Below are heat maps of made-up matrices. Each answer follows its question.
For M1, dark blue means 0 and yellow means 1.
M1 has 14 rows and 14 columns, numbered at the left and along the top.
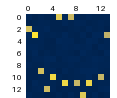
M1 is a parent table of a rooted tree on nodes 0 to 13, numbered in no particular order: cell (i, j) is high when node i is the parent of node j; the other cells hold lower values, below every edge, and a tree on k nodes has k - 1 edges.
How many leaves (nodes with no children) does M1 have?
6
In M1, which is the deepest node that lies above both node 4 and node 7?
10
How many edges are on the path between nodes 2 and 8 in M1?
7
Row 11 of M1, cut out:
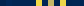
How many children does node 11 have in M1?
3
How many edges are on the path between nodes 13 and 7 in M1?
4
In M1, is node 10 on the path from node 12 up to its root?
yes
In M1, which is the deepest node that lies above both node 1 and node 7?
3
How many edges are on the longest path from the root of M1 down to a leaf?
8
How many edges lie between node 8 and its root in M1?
1
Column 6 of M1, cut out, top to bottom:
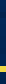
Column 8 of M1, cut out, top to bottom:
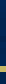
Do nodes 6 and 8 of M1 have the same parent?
yes
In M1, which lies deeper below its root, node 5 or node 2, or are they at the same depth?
node 5
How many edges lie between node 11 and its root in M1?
0
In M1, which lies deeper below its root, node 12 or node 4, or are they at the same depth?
the same depth
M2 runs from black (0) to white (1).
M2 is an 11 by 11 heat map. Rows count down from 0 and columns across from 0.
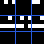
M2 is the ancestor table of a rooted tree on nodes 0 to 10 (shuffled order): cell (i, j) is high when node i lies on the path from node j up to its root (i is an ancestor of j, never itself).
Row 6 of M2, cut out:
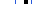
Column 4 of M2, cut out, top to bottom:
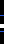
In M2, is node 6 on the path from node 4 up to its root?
yes
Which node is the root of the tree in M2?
6
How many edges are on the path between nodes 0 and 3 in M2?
1
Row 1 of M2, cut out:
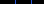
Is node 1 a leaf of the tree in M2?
yes
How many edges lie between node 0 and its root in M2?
1
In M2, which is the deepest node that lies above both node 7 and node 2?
4
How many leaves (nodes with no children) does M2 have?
8
